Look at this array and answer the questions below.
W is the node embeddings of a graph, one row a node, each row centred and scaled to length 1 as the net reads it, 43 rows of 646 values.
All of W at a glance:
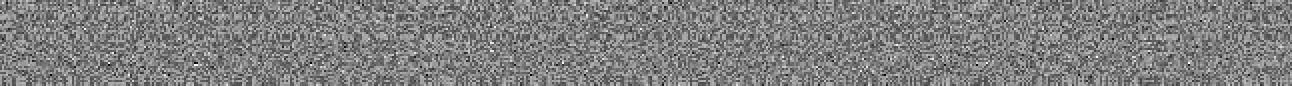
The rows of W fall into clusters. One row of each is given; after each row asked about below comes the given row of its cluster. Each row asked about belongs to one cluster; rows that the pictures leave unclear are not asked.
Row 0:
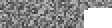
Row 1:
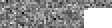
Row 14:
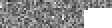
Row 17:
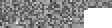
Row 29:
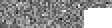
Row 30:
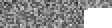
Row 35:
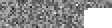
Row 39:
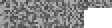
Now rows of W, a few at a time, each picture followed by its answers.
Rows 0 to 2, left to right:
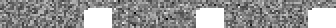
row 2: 0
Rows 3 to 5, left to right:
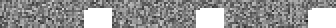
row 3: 29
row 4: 29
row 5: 39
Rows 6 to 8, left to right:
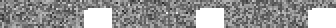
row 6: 17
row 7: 35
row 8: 35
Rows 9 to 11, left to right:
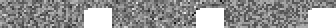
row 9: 35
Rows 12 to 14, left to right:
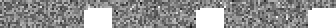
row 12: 30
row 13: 35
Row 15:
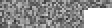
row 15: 29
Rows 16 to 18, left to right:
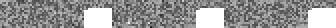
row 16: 35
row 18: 17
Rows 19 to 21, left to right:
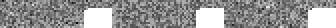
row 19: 17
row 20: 39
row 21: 0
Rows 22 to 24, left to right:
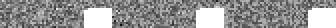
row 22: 1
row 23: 30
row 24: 39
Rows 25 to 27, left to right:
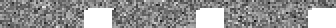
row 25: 0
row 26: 17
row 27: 1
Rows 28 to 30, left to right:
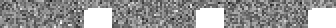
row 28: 30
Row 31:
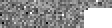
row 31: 0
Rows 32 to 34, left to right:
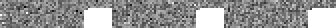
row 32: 0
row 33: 17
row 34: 14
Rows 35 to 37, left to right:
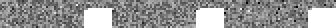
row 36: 17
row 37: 1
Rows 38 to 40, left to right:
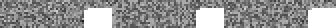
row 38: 30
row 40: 30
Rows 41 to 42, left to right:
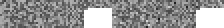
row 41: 39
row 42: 39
